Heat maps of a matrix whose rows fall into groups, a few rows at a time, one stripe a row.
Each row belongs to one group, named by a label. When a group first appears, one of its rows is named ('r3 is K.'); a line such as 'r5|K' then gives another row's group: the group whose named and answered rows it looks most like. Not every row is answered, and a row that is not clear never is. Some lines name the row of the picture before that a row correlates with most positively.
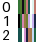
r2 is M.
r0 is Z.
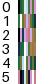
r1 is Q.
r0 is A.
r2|A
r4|M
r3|A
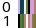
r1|A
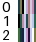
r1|M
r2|Z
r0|A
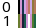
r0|A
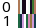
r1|M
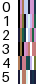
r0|A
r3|A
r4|Z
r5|Q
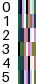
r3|A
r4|Z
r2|Z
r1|M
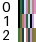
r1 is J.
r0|A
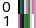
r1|Z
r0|A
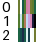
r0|Q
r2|Z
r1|Q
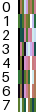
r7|Q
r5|Z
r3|Q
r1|Z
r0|A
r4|A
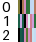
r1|Q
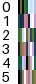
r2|M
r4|M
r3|M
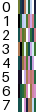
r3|Z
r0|Z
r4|J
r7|M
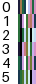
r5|J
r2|J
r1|M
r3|J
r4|M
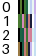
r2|J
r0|J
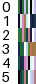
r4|Z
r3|A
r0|J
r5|J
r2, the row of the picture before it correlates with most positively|1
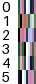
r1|Z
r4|Q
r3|Q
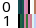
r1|J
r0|Z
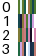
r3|Q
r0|Q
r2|J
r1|J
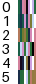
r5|A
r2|Z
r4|Z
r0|M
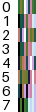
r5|Z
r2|M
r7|J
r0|A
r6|J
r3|J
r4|M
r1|J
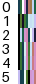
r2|A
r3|A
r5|Z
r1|J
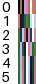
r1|Z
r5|Q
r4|Q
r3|Q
